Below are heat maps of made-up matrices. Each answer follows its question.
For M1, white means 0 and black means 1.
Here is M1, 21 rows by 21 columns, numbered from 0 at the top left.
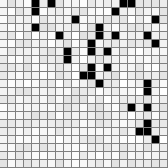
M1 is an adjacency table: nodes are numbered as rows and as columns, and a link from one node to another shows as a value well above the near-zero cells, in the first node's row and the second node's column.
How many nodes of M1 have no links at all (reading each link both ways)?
1
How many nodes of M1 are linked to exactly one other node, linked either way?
0
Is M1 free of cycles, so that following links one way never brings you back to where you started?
yes
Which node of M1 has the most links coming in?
node 18
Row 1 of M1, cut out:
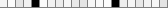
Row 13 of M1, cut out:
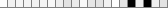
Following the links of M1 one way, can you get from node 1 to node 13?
yes
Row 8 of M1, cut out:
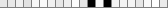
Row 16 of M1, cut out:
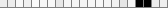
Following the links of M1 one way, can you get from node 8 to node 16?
yes
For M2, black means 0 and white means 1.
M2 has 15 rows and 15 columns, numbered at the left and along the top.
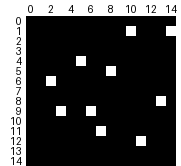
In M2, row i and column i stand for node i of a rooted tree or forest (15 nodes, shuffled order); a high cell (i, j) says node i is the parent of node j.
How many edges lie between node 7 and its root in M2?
2
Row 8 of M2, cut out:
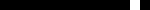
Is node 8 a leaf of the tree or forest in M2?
no
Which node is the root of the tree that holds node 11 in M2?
12
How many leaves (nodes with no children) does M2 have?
7
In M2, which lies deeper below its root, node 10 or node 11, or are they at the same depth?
the same depth
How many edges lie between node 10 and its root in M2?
1
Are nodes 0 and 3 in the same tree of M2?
no
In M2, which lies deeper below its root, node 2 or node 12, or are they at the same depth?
node 2
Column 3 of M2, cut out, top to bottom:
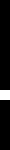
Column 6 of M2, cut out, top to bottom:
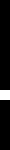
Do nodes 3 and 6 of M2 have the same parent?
yes
